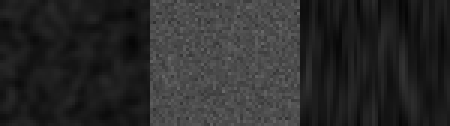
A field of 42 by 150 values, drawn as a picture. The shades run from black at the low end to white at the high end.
It is made of 1 by 3 panels. Panel 1,1: very low, blotchy, faint in contrast. Panel 1,2: low, fine-grained, faint in contrast. Panel 1,3: very low, streaked downward, faint in contrast.
